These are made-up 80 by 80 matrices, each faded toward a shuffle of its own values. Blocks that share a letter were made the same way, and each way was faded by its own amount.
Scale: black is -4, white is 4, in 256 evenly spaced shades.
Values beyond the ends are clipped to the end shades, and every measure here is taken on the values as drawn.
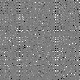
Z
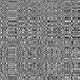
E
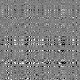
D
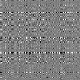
D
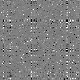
Z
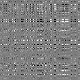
D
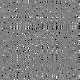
Z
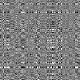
E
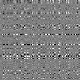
D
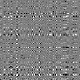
D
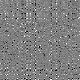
Z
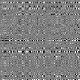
D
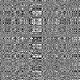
E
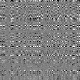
D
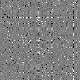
Z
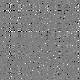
Z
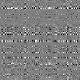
D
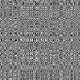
E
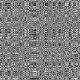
E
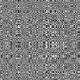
E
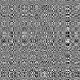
E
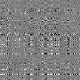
D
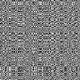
E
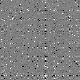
Z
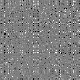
Z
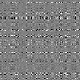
D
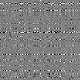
D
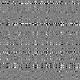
D
